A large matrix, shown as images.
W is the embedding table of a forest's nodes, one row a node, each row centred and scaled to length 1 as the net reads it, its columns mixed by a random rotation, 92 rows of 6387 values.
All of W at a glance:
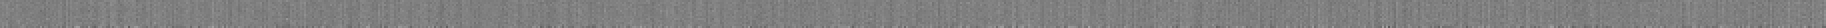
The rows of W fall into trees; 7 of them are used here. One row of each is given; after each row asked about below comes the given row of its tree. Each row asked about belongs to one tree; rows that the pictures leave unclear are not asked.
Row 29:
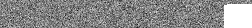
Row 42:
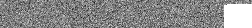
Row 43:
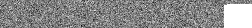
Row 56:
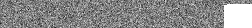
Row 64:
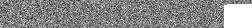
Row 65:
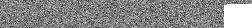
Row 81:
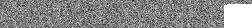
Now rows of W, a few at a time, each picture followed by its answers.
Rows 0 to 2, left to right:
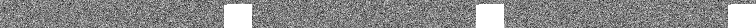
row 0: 64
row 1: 29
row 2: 29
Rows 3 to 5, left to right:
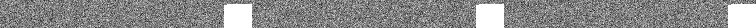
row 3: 65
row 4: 64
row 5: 81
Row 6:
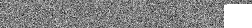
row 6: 65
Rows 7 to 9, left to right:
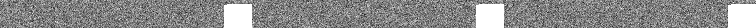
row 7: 56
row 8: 29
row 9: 56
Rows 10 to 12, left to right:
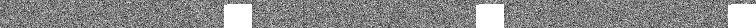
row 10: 43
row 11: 56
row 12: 64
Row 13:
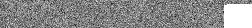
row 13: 65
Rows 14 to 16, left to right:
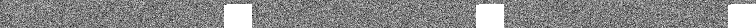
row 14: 65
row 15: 64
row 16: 29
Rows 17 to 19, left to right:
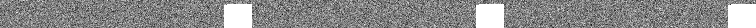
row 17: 42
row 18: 64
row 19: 81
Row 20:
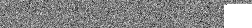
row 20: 42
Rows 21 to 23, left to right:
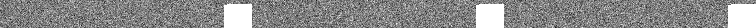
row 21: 43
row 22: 81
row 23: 56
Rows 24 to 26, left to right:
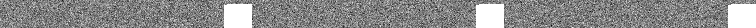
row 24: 64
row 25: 29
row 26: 81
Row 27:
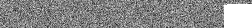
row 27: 42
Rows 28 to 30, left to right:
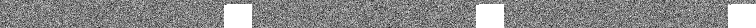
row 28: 65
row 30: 42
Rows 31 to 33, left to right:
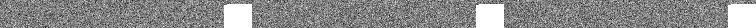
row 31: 81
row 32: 65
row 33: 43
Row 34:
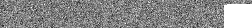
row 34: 56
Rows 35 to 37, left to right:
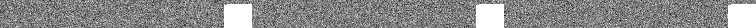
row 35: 43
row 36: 29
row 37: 64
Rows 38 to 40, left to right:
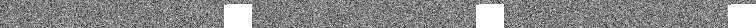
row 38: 43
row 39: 43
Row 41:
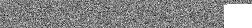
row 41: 42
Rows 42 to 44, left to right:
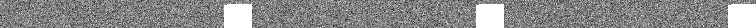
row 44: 81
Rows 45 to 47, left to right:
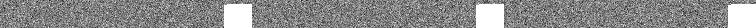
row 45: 64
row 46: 64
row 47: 56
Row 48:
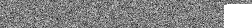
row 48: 29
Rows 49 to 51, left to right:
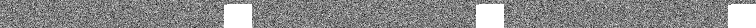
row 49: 29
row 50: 29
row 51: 64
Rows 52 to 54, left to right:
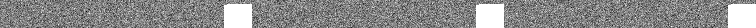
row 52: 81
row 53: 65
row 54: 81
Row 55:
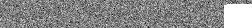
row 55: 64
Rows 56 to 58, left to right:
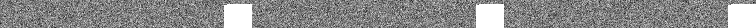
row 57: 42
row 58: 81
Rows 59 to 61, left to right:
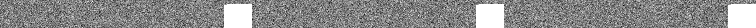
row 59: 43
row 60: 56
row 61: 29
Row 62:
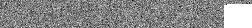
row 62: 81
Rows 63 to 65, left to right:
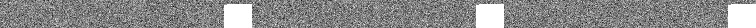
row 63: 65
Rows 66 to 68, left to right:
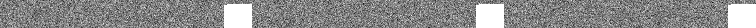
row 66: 64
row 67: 65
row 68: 64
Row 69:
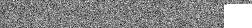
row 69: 43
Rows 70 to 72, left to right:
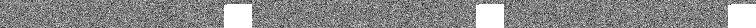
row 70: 65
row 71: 64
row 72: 81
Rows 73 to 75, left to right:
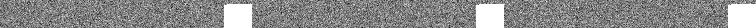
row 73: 43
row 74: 42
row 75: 42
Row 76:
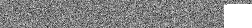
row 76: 42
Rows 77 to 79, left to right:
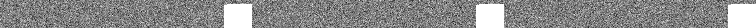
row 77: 64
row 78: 42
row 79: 29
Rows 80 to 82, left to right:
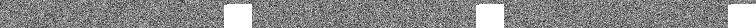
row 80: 81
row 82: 29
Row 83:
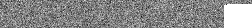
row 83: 81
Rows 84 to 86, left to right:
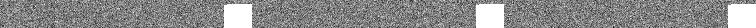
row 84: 56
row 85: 42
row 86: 42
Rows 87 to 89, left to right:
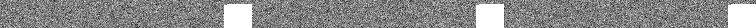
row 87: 29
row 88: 42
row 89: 81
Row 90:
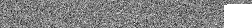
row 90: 56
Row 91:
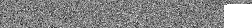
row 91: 56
